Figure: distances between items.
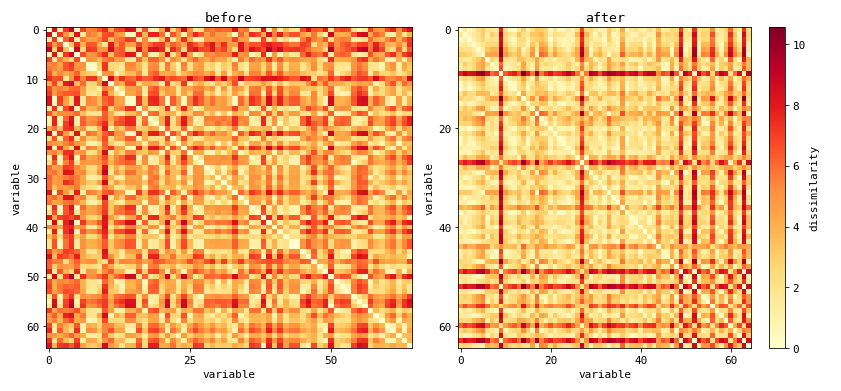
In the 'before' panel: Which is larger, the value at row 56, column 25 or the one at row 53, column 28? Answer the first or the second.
the first
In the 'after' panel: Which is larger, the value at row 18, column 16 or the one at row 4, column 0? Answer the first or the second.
the second
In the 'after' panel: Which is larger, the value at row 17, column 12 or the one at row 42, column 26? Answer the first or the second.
the second
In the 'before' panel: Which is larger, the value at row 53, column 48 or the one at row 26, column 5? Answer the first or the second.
the first
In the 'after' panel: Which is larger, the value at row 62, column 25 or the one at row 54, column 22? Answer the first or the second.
the second
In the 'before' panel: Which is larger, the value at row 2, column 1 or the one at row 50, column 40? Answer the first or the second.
the first
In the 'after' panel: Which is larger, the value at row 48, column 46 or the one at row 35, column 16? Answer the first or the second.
the second
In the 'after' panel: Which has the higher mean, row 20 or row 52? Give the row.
52
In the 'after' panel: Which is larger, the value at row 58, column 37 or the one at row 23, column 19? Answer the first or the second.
the second
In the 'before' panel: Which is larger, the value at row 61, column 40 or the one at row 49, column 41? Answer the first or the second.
the second
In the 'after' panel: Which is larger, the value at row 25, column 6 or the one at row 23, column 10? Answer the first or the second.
the second
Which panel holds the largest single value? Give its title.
after
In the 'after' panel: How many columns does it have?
65
